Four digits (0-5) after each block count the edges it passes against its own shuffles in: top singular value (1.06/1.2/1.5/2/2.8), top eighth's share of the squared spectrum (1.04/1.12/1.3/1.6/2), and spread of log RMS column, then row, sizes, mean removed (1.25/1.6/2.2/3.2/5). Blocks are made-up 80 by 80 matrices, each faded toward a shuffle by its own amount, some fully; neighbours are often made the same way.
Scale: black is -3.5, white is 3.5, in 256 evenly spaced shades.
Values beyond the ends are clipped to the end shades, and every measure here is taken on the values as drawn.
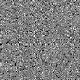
3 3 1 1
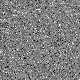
0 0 0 0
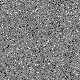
0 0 0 0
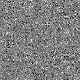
3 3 1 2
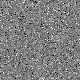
0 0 0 0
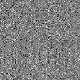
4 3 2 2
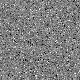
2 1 0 0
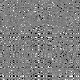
5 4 2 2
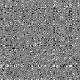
4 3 2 2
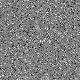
2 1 0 0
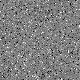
0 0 0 0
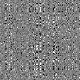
4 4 3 2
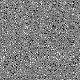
3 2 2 1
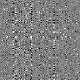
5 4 3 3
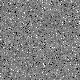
2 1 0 0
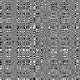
5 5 4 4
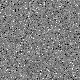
2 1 0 0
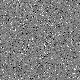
1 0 0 0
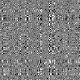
5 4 3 3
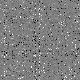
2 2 2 1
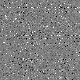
2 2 1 2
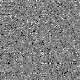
3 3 1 1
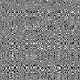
5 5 3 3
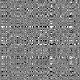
5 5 3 3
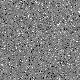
0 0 0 0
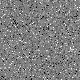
2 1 0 0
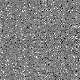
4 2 1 1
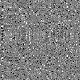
4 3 1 1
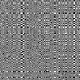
5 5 4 4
